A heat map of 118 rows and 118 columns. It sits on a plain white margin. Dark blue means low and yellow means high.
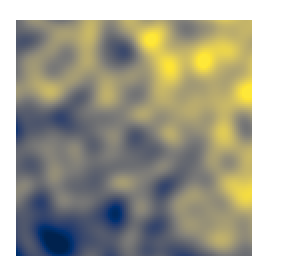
The ninth with the highest average is the top right. No row or column stands out. The ninth with the lowest average is the bottom left. No lone cell stands out from its neighbours. Values rise toward the top right.
